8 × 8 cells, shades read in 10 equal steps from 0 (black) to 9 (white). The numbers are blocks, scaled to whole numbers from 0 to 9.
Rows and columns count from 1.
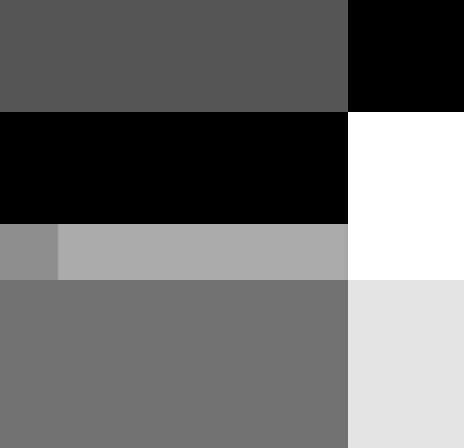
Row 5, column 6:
6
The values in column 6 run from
0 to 6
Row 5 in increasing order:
5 6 6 6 6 6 9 9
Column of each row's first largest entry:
1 1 7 7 7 7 7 7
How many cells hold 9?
6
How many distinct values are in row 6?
2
